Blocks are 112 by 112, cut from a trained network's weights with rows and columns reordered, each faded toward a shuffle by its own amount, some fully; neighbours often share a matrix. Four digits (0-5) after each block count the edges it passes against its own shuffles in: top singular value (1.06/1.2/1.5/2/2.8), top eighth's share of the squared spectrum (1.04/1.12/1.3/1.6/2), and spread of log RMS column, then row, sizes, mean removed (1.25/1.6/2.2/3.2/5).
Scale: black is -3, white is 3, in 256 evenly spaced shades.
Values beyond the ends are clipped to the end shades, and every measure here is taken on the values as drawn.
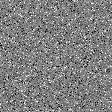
0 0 0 0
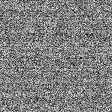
2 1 0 0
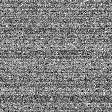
4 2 0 0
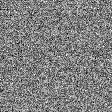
0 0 0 0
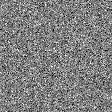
1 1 0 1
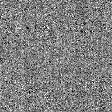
2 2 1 2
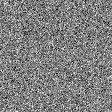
0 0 0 0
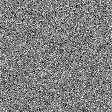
0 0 0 0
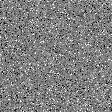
0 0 0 0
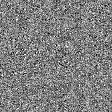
2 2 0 1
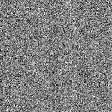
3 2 0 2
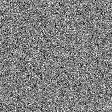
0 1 0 0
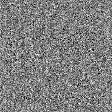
2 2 0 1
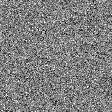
2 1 1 0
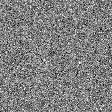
2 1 0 0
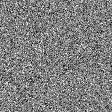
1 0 0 0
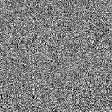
4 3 2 2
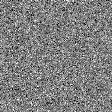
2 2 1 1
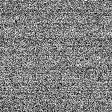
2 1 0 0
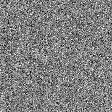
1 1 0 0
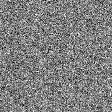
2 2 0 1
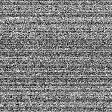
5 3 0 1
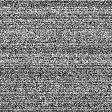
4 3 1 0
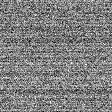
4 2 0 0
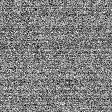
3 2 0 0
